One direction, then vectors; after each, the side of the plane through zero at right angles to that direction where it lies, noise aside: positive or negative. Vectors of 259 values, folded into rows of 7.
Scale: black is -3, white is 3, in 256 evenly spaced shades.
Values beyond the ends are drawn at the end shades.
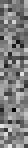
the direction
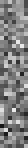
negative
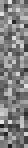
negative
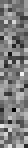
positive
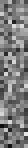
negative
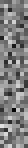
positive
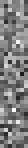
negative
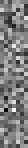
negative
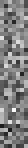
negative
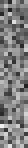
positive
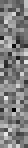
positive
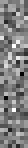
negative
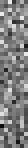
negative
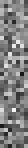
negative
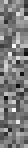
negative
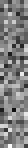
positive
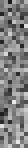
positive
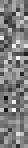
negative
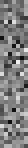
positive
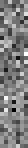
positive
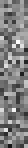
negative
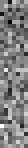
positive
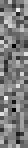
positive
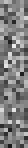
negative
